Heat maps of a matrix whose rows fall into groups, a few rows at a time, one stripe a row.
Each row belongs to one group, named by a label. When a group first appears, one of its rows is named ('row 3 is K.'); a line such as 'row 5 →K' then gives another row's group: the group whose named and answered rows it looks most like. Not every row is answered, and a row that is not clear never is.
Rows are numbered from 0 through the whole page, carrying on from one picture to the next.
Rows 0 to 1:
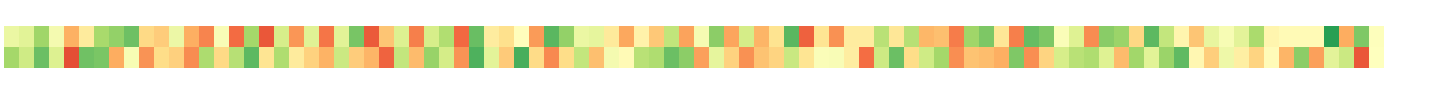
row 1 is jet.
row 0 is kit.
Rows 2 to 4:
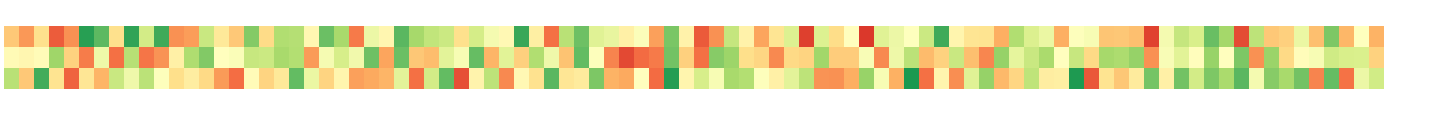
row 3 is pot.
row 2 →jet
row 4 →kit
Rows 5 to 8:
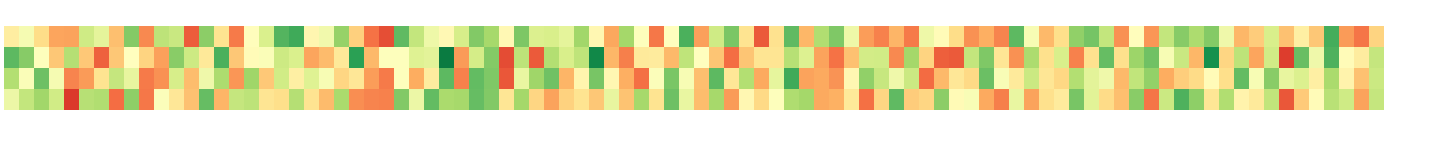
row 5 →jet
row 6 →kit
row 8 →jet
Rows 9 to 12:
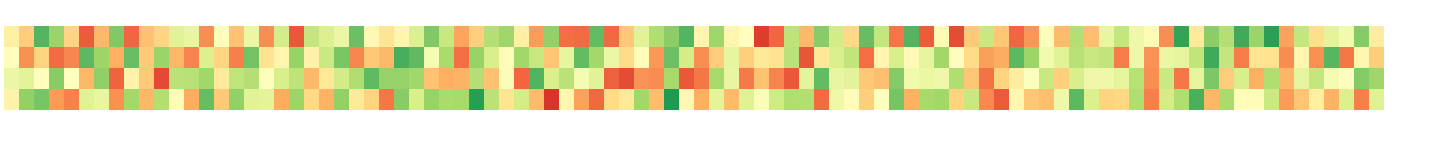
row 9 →kit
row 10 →jet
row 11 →pot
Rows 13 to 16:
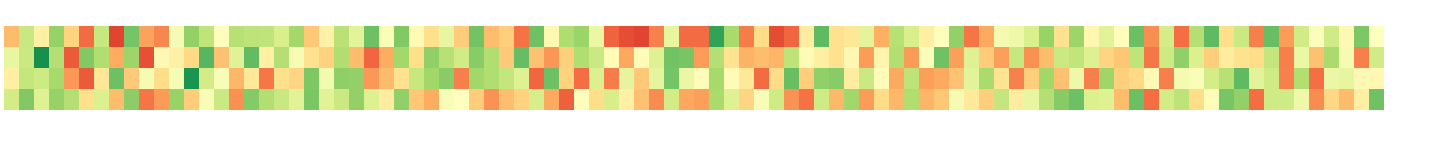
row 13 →pot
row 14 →jet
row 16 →pot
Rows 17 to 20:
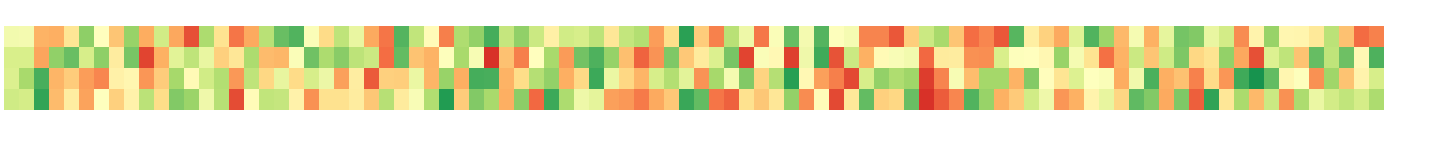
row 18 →pot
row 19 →kit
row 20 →kit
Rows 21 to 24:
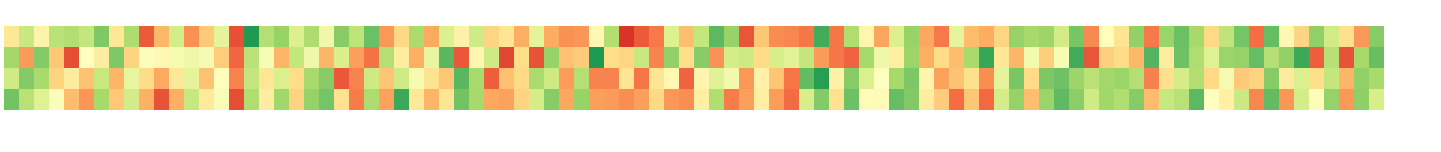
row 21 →pot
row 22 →kit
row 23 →pot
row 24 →pot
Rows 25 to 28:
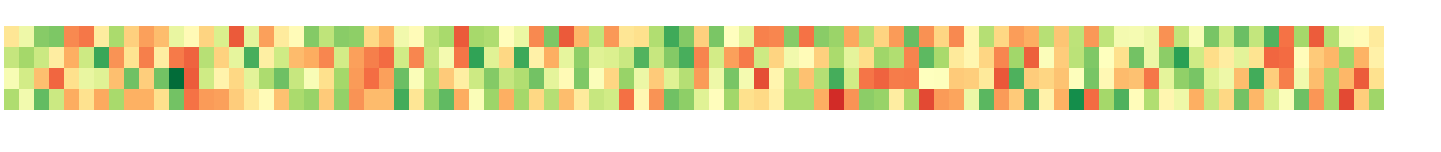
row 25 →kit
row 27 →jet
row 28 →kit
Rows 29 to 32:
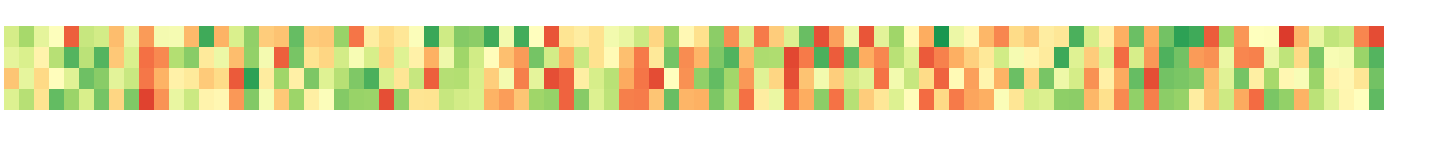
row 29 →jet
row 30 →pot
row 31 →pot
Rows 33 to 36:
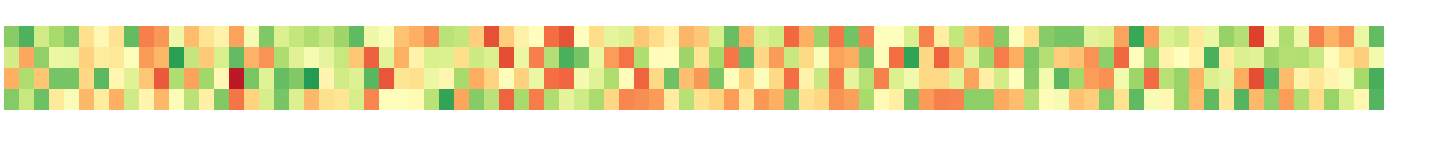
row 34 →kit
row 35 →pot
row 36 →kit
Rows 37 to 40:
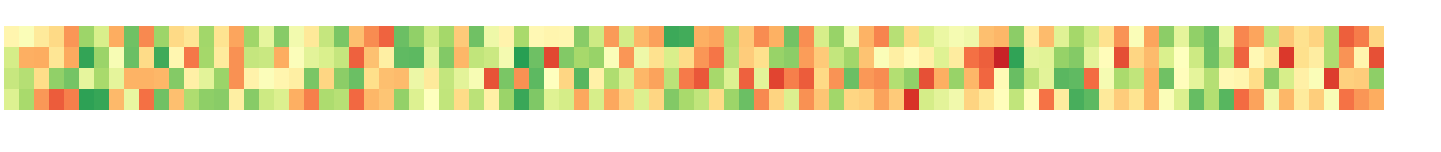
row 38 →jet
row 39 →pot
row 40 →jet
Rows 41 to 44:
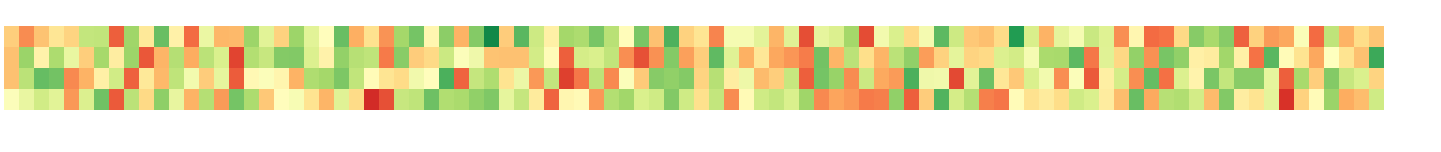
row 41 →jet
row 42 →pot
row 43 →kit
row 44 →jet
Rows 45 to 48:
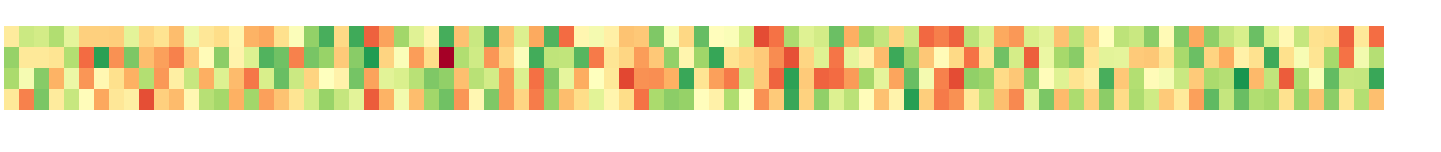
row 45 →kit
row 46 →pot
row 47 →kit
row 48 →kit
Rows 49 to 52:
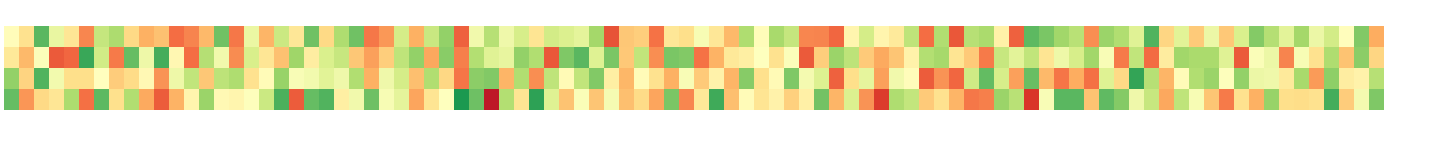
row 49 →kit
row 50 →jet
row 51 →kit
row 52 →pot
